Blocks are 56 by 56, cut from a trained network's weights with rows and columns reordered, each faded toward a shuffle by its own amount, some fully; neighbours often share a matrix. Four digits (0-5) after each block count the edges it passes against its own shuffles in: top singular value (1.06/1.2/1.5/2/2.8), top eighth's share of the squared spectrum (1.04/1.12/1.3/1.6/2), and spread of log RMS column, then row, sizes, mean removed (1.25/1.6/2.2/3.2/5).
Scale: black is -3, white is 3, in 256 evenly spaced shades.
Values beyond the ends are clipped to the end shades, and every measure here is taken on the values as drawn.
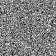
0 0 0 0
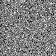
0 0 0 0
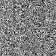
1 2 0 1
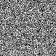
0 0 0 0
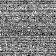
3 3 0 1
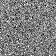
0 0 0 0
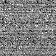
3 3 1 1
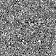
1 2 0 1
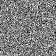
0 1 0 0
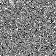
1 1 0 1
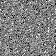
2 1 0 0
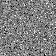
1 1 0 0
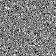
2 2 0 1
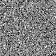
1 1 0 0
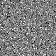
1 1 0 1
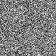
1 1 0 0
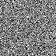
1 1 0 0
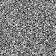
2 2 0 0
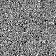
1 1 0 1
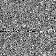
1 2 0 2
